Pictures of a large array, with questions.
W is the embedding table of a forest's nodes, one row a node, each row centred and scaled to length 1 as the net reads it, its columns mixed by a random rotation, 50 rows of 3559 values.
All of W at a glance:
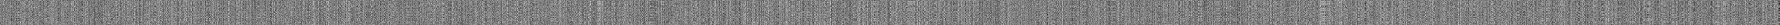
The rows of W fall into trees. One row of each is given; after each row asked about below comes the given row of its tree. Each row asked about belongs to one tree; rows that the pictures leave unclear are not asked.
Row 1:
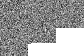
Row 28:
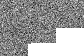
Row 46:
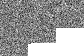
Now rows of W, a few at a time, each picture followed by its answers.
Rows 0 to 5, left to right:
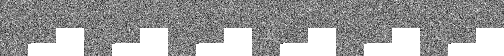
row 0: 28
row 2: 46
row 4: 28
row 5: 46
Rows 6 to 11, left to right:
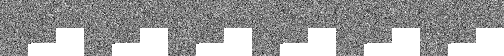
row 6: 46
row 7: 46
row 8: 46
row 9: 46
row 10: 46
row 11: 28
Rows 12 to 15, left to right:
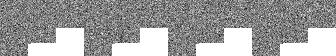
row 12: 28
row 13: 28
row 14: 1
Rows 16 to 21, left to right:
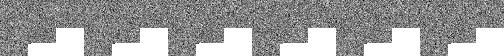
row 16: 46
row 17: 46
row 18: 46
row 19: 28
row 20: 46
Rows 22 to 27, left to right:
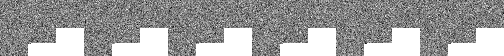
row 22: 1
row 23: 28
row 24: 28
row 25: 1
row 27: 46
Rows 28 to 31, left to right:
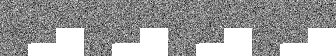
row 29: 28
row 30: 1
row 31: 28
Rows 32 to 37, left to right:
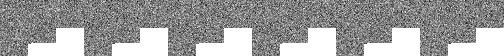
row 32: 46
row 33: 46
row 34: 28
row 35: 28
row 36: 46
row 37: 46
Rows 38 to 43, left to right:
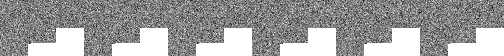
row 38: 46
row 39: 1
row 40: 46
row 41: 46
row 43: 28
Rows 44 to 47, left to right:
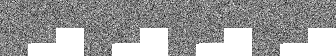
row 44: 28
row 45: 28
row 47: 28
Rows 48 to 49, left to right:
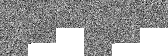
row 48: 46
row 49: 28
